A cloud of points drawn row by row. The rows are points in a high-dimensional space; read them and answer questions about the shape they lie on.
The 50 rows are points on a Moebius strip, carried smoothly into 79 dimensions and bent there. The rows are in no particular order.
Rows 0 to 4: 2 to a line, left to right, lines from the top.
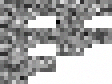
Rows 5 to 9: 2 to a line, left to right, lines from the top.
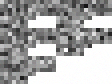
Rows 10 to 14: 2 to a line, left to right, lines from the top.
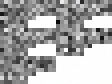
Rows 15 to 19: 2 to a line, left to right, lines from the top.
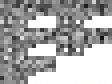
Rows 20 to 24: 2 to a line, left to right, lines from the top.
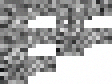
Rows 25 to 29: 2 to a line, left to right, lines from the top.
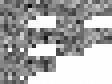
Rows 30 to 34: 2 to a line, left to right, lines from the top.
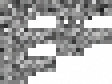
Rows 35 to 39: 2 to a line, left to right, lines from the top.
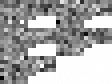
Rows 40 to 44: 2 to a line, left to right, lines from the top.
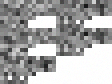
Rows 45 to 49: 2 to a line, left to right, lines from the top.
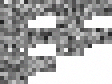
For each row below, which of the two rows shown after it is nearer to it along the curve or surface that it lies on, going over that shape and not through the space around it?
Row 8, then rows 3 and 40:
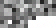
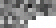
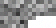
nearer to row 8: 40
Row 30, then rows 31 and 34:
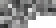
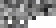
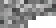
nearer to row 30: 31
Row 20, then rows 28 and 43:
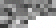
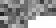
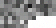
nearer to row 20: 43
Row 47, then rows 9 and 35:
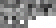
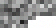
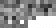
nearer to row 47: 35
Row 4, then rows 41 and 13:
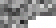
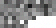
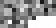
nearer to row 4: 13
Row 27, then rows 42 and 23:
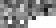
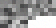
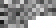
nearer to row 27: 42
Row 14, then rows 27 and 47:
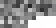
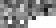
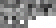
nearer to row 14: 27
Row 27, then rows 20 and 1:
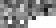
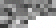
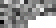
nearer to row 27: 20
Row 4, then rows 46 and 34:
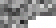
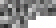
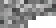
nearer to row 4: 46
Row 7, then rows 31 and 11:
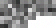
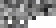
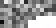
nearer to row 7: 31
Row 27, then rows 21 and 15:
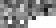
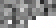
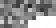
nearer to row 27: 15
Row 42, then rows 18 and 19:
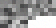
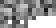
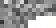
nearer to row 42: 19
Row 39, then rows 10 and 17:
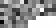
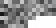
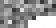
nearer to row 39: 10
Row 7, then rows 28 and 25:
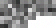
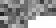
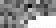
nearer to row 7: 25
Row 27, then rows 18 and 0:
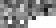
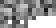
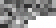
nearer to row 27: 18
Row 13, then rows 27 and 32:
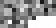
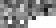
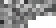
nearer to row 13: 32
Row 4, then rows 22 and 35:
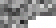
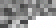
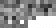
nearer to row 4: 22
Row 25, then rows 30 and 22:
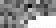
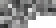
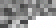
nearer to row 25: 30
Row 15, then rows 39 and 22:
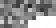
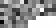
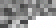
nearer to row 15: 22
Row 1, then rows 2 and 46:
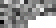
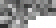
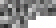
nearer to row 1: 46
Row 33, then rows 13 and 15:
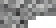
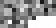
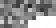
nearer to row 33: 13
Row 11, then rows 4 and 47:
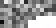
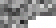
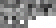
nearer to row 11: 4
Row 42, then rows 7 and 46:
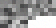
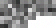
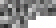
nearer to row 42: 7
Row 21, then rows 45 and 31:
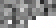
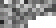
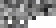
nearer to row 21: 45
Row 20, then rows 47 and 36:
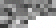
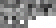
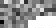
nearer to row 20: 47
